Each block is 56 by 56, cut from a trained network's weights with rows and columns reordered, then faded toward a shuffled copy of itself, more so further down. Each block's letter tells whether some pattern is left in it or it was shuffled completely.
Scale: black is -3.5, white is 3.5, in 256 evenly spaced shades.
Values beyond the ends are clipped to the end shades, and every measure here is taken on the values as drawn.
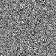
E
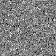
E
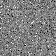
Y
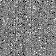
E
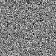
E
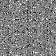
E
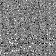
E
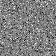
Y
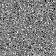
E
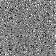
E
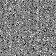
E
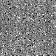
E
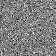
E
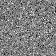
Y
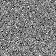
Y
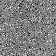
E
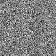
E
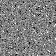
Y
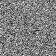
Y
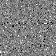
E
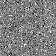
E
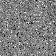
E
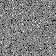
E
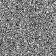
E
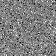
Y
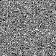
E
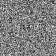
E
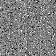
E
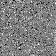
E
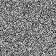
E
